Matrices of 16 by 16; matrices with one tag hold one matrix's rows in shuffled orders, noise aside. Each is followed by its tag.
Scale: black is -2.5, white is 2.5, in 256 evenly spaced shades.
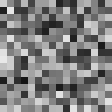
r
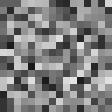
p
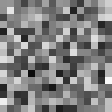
r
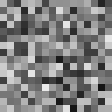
r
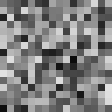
r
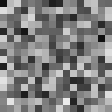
r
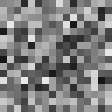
r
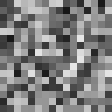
p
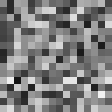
p
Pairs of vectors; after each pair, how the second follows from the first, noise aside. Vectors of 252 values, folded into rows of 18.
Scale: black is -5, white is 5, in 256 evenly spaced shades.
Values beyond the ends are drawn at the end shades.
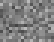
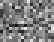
scaled up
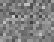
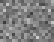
shuffled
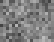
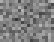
shuffled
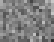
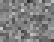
shuffled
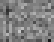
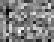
scaled up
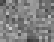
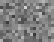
shuffled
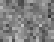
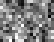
scaled up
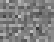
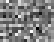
scaled up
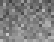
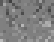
partly zeroed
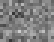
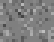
partly zeroed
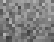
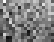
scaled up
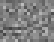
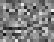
scaled up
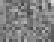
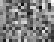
scaled up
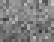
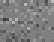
partly zeroed
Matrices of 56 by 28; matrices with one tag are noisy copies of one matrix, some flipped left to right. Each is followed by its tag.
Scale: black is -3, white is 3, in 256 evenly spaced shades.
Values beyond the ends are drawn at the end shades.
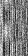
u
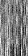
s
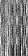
s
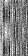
u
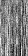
s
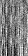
s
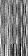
s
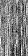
s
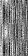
u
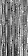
s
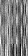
s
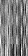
s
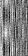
u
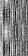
u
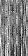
s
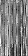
s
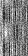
u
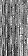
s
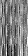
s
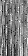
s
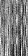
s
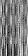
s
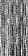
s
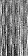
s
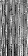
s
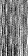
s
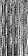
s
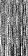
s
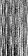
s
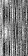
u
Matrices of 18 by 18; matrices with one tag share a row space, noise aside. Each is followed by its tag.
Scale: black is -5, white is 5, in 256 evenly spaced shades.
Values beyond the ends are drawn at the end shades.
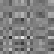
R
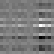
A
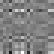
R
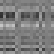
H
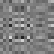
R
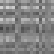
H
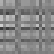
H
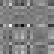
R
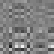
R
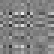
R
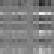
A
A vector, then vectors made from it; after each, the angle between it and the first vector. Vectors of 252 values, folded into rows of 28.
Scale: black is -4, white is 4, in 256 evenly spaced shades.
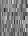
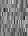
nearly parallel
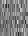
orthogonal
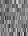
orthogonal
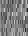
nearly opposite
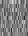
partly aligned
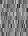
partly opposed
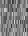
nearly opposite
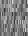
nearly parallel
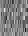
nearly opposite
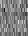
partly aligned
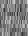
partly aligned
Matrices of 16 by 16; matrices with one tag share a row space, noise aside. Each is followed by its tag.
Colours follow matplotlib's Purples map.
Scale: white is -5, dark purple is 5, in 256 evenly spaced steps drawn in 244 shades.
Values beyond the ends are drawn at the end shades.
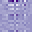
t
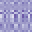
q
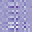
t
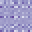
q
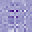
t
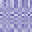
q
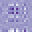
t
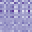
q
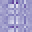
t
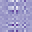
t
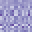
q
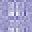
t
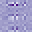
t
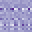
q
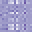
t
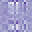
t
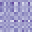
q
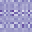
q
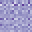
q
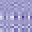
q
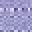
q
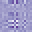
t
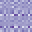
q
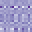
q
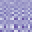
q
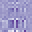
t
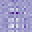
t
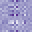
t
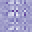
t
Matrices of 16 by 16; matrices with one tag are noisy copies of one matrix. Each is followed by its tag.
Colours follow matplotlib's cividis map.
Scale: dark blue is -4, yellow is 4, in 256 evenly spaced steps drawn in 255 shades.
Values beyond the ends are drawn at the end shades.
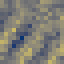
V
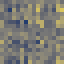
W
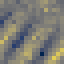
V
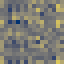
W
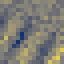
V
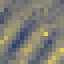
V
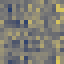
W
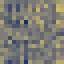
W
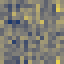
W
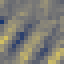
V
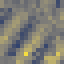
V
